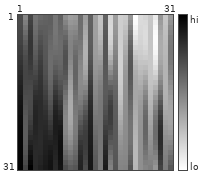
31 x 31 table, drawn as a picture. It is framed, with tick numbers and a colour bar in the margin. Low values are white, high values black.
The ninth with the lowest average is the top right. The grain runs up and down. The bottom left is the ninth with the highest average. Values rise toward the bottom left.
